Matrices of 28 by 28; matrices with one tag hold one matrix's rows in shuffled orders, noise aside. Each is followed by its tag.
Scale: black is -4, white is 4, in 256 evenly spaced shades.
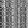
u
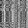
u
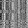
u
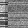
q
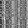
u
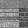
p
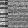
q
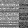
p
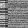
q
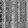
u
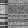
q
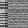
q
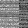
p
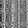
u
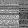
p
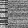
q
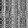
u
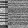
q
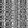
u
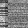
q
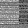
p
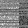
p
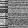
q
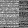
p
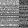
p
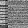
q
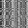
u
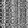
u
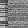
q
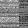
p
